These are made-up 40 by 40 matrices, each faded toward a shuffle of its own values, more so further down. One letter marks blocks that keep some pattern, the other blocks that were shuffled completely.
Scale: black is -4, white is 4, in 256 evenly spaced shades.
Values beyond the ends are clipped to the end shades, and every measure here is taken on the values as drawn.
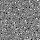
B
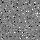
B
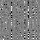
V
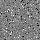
B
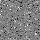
B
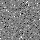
B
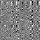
V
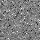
B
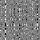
V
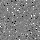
B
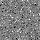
B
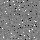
B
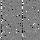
V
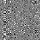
V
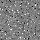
B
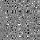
V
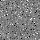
B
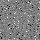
B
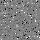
B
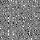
V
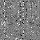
V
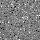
B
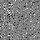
V
